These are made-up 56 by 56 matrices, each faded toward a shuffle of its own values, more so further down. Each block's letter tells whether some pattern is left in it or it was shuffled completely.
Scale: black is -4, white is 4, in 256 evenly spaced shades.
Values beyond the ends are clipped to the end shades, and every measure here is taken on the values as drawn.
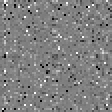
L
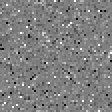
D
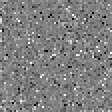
D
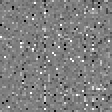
L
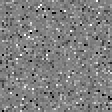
D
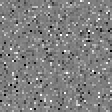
D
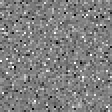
D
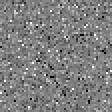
D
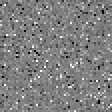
D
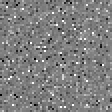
D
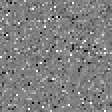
D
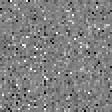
L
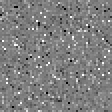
D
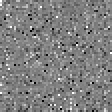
L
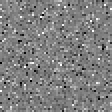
D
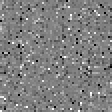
L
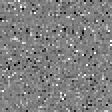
D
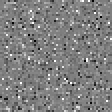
L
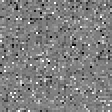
L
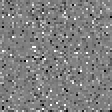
L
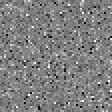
D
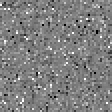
D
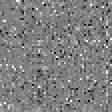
L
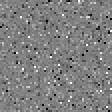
D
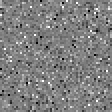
D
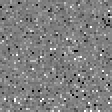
D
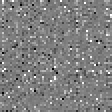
L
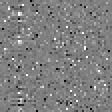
L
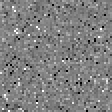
D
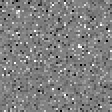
D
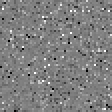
D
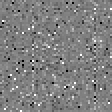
L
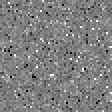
D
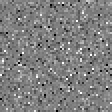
D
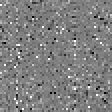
L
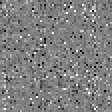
L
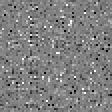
L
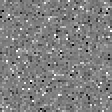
D
